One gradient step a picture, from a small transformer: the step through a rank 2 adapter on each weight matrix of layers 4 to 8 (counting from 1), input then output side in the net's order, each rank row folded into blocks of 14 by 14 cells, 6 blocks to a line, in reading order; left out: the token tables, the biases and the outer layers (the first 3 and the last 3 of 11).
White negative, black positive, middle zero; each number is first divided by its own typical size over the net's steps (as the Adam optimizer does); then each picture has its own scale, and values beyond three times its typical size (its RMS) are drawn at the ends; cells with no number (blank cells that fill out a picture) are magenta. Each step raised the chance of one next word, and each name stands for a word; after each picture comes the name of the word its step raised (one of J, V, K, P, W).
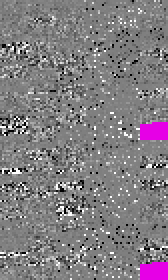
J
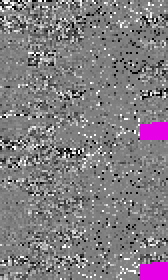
J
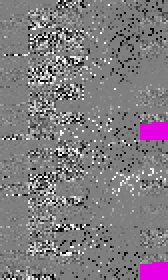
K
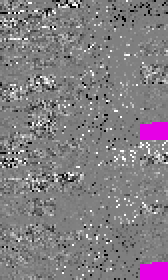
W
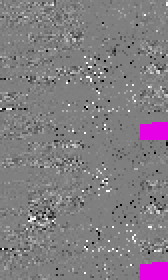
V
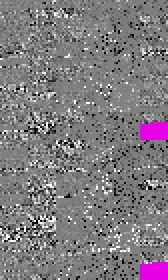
V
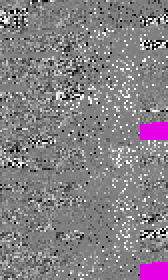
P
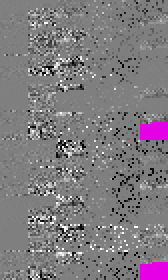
V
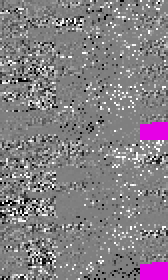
P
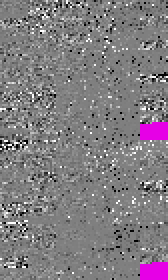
W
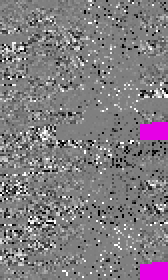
V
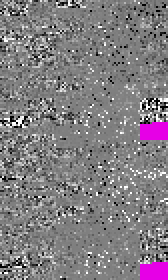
K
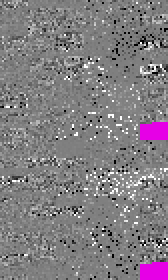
K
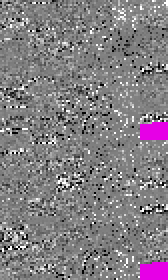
J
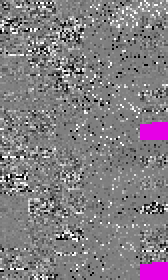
J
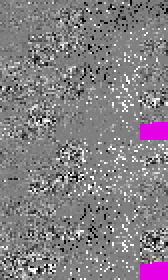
P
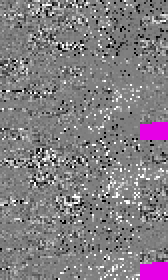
K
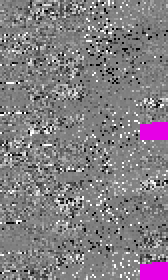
J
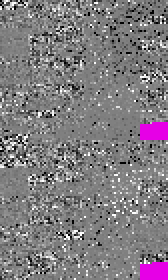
K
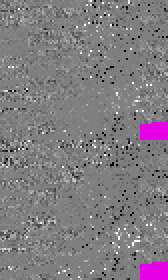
V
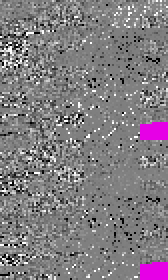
J
